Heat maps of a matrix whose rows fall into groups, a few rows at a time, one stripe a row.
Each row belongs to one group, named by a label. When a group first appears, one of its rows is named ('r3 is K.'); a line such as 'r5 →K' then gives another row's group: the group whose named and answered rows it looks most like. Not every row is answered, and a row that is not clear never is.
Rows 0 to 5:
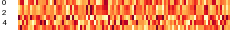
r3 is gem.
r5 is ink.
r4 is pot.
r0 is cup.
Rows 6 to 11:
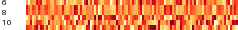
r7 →gem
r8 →gem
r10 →pot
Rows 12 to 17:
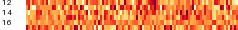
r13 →cup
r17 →gem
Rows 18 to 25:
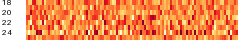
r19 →pot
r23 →pot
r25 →ink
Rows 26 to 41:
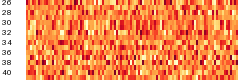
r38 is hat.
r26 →gem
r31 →cup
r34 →ink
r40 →ink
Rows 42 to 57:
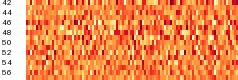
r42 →pot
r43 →cup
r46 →gem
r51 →pot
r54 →hat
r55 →cup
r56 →pot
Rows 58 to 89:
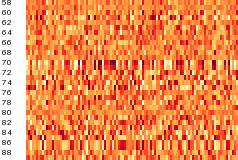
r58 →hat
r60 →hat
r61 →pot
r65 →cup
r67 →gem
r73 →hat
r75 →ink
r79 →pot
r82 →cup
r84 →ink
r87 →cup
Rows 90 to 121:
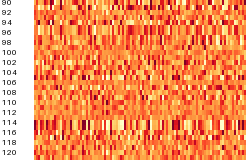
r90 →hat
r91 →cup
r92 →gem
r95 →cup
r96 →cup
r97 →hat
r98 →hat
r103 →ink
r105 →gem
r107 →pot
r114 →gem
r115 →gem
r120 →gem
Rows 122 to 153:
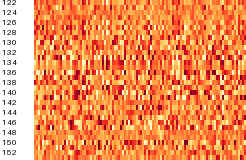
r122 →gem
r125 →ink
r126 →gem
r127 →ink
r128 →gem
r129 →hat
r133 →pot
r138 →gem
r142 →cup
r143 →pot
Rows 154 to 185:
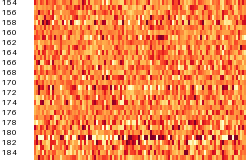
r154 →gem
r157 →hat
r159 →hat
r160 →ink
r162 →cup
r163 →hat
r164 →pot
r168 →gem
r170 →ink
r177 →hat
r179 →gem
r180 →hat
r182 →ink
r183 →cup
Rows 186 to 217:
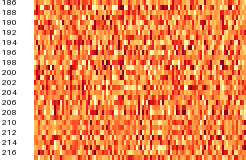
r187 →cup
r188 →ink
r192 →hat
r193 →cup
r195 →pot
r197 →cup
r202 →gem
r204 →gem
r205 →cup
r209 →pot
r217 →cup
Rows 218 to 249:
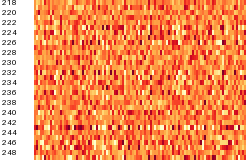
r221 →cup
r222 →hat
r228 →hat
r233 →hat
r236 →hat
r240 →cup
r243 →ink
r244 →cup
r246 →cup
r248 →gem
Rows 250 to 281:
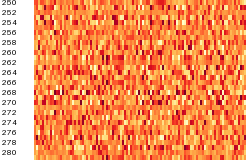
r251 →hat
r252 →pot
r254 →hat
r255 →hat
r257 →cup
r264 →ink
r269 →hat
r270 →pot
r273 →gem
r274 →ink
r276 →cup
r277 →ink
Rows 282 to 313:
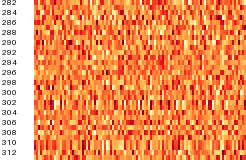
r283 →hat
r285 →pot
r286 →ink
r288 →ink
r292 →gem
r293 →cup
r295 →cup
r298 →gem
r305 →gem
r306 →cup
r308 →cup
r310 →gem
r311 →gem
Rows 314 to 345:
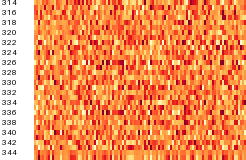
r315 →hat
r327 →ink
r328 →cup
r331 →cup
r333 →cup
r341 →ink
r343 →cup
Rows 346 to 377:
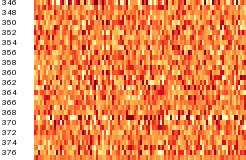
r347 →pot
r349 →ink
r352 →gem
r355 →gem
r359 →cup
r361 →pot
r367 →hat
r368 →pot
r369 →cup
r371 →pot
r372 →gem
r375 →cup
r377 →ink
